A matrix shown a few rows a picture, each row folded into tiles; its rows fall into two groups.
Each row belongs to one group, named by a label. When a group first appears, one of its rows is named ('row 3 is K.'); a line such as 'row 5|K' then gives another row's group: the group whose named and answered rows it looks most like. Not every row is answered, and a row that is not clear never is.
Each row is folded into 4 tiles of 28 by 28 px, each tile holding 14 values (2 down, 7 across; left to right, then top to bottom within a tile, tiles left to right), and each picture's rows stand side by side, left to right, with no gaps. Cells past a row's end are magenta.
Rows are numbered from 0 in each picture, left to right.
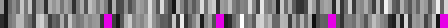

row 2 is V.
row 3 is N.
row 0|N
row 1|N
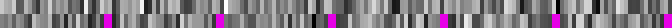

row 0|V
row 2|V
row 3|N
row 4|V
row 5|V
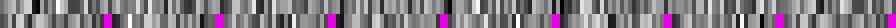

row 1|V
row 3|N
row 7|V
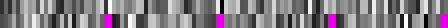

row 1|V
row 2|V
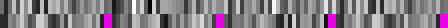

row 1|N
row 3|N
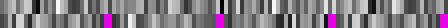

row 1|V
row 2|N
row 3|V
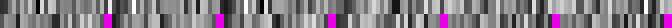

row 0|N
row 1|N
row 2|N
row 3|N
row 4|V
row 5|V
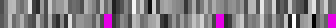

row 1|N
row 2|V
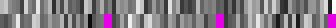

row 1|V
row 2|N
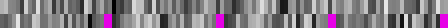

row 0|V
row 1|N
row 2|N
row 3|V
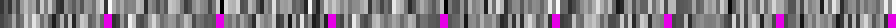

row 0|N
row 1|V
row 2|V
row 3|V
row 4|N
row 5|N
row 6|N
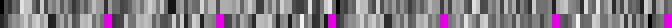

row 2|V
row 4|V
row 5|V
